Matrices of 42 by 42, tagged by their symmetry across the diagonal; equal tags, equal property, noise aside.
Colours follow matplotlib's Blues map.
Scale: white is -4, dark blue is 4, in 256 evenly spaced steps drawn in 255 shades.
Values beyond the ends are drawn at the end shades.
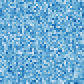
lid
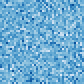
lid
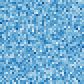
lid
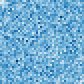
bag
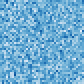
lid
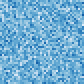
lid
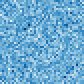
bag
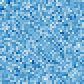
bag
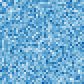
bag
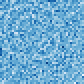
bag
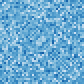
bag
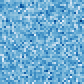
lid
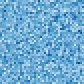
lid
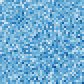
bag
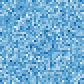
bag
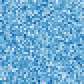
lid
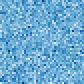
lid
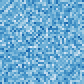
bag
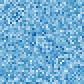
bag
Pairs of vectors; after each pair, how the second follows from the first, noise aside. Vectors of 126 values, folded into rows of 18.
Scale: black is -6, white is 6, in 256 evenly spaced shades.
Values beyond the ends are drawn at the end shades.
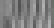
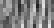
scaled up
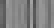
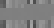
partly zeroed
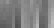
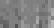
partly zeroed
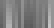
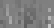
partly zeroed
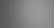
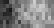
scaled up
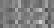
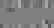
partly zeroed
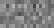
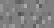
partly zeroed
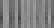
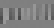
partly zeroed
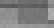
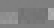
partly zeroed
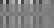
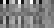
scaled up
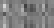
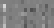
partly zeroed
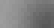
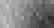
scaled up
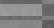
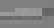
partly zeroed
